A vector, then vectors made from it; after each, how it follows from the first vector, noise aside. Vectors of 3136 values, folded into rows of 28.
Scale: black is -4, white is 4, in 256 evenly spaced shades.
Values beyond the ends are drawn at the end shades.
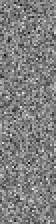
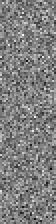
reversed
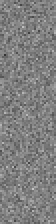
shrunk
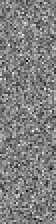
reversed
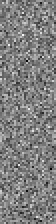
reversed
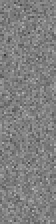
shrunk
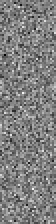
copied
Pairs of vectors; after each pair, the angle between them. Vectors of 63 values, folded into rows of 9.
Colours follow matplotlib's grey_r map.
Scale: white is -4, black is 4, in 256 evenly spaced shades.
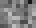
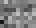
orthogonal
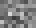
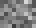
orthogonal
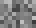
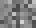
nearly parallel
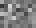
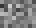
nearly parallel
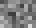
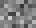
partly aligned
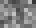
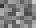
partly opposed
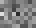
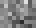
orthogonal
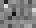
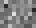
nearly opposite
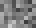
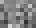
partly aligned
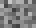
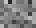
partly opposed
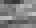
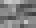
nearly opposite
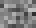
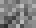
orthogonal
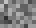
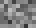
nearly parallel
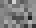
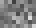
nearly opposite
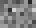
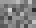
nearly opposite
